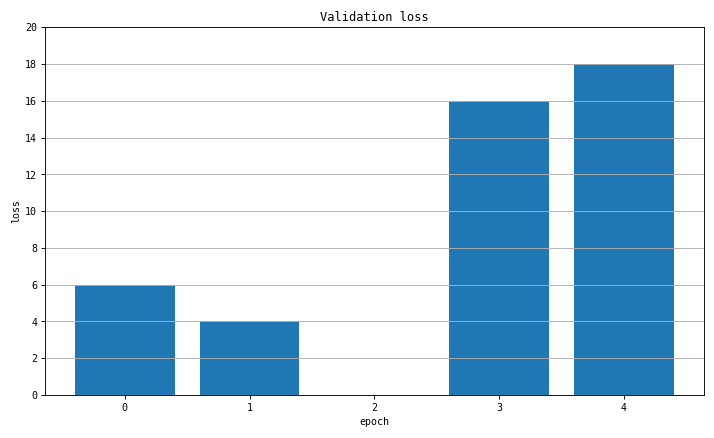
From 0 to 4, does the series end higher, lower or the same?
higher
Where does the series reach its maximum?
4
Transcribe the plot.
Title: Validation loss
x-axis: epoch, ticks 0 1 2 3 4
y-axis: loss, ticks 0 2 4 6 8 10 12 14 16 18 20
Values:
6 4 0 16 18
